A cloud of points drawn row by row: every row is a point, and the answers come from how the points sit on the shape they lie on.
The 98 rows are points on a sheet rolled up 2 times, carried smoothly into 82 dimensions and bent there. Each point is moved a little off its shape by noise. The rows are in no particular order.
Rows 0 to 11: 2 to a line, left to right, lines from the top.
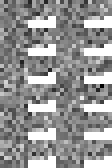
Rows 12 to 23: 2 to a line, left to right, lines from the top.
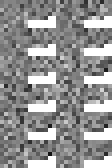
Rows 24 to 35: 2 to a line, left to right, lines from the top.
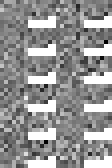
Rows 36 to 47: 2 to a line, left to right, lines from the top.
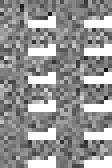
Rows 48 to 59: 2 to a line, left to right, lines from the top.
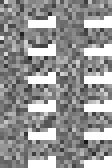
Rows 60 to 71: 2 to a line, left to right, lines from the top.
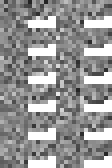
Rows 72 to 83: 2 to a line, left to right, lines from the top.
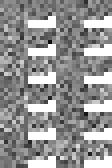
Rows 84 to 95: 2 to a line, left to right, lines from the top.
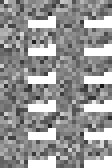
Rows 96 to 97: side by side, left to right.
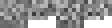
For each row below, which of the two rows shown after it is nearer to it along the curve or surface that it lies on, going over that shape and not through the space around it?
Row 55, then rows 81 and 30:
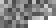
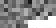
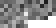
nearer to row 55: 81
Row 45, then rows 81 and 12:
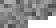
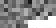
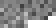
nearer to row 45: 12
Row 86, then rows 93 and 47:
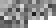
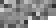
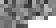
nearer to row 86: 47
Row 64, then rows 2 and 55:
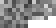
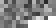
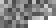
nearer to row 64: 55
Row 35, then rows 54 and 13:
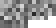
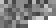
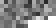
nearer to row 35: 54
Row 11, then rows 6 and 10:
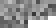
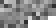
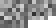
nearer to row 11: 6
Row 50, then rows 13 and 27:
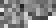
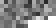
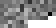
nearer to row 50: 27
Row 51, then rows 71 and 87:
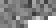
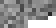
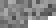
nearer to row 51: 71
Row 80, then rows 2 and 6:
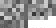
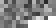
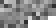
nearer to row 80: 2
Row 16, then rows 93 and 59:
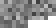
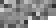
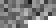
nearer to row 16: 93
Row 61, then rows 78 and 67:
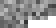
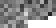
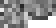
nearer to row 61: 67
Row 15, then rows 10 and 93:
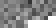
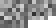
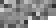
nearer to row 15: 93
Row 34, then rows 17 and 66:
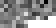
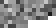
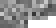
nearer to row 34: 17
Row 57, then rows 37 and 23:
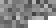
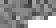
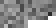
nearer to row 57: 37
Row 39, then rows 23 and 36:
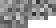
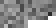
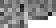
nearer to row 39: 23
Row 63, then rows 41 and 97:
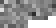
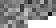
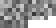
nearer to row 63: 41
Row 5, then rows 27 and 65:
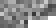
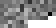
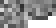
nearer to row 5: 65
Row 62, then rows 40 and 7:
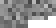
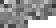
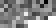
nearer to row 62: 40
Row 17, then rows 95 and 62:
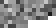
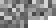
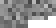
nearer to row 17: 62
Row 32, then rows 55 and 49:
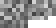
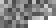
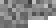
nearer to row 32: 55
